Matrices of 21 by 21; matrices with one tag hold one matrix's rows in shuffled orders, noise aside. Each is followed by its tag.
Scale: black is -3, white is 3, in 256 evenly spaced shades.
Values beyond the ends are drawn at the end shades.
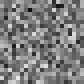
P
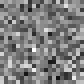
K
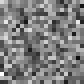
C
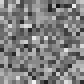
K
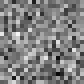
P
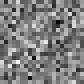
P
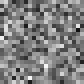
C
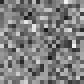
K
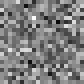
K
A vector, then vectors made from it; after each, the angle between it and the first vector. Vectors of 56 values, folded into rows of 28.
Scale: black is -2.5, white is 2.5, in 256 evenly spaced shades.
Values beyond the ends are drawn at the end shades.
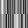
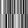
nearly parallel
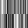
nearly parallel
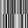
nearly parallel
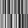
orthogonal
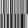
orthogonal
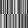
partly aligned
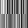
partly aligned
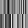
partly aligned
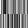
orthogonal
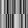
nearly parallel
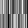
partly aligned
